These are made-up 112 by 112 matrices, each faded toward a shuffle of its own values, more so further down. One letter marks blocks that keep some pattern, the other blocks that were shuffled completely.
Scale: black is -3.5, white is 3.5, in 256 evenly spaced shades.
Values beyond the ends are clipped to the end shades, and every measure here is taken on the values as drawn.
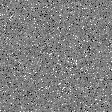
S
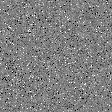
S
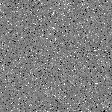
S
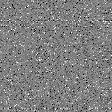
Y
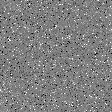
S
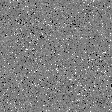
S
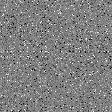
Y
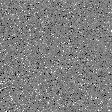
S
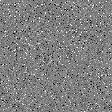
Y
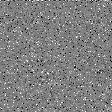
Y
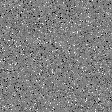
S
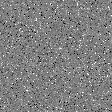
S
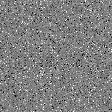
Y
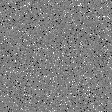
S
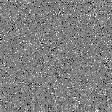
Y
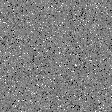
S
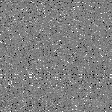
Y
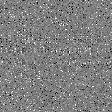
Y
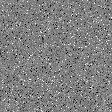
S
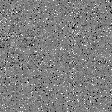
Y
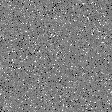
S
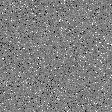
S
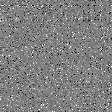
Y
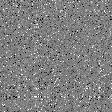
Y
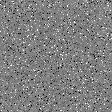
S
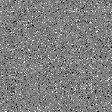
Y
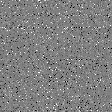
Y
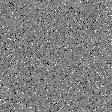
S
